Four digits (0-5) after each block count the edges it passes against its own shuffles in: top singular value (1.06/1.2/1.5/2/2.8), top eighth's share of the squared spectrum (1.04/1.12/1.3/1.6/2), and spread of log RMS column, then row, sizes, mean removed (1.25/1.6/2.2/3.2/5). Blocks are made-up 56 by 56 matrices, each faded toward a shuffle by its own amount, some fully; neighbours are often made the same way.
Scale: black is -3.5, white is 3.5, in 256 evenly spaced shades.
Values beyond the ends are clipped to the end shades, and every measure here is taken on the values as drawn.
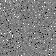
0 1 0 0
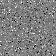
0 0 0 0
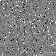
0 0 0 0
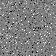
0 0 0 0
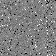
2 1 1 0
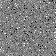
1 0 0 0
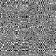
4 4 2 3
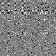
4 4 1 2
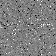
2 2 0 0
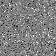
2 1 0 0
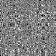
4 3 2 2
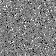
0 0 0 0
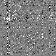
2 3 2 2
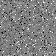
2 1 0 0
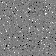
1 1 0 0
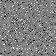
1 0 0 0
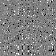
4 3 2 1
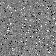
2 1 1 0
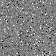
0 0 0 0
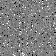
2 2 1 0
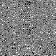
3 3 1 1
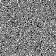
2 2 0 1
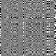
4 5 4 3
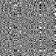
4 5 3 3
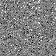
2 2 1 0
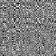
4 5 3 2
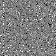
1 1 1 0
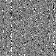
2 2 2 0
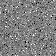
0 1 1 0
